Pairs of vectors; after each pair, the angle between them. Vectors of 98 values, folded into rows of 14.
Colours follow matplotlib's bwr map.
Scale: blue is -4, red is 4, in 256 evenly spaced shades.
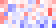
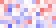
partly aligned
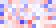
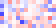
nearly parallel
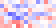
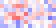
nearly opposite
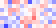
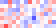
nearly opposite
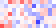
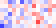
nearly opposite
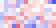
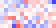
nearly parallel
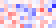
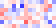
orthogonal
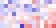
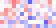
partly opposed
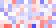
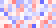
nearly parallel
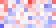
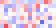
orthogonal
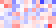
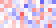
partly aligned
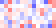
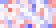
nearly parallel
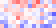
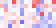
partly aligned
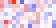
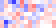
nearly opposite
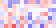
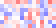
partly opposed
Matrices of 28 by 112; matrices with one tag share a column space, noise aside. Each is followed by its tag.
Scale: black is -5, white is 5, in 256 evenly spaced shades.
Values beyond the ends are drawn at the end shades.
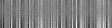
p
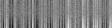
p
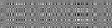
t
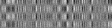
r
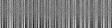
p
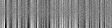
p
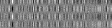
r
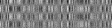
r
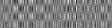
r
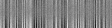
p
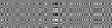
t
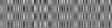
r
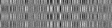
r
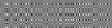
t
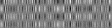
r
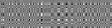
t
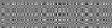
t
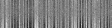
p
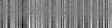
p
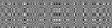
t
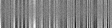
p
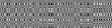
t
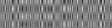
r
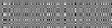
t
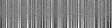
p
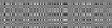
t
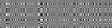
t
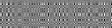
t
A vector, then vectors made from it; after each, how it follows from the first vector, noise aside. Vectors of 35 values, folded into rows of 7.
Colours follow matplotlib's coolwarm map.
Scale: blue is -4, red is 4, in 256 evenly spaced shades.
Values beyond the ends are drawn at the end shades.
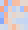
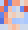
scaled up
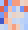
scaled up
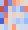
scaled up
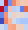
scaled up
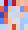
scaled up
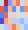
scaled up
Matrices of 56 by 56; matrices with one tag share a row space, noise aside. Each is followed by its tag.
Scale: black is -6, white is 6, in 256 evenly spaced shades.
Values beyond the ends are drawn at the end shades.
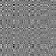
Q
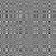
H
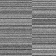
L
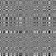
H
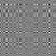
H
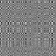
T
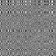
T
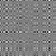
H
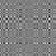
H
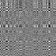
H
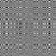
H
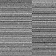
L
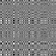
Q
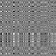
Q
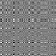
Q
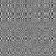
T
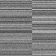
L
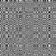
H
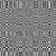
H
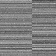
L
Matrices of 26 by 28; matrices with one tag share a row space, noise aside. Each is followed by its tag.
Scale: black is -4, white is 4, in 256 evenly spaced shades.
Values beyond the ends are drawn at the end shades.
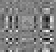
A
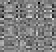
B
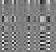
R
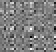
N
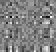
A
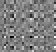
N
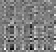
N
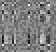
R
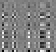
R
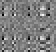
R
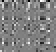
R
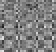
B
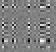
R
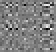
A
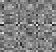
B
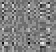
R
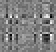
A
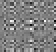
N
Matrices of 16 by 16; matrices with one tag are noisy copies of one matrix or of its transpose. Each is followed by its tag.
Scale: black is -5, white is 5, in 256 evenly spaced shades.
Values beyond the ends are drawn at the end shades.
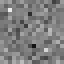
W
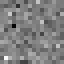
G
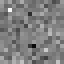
W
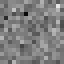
G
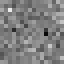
W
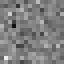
G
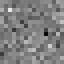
W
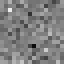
W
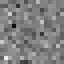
G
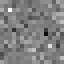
W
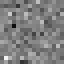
G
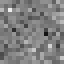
W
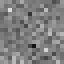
W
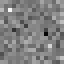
W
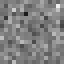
G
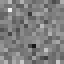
W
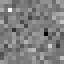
W
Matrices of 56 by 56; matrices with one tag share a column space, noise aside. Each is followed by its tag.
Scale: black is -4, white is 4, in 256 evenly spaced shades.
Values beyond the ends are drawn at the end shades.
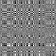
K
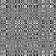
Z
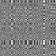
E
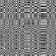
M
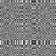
E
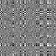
K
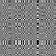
E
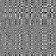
M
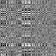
K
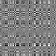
K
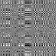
K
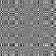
K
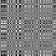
Z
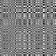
M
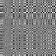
M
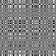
Z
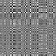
M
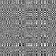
K
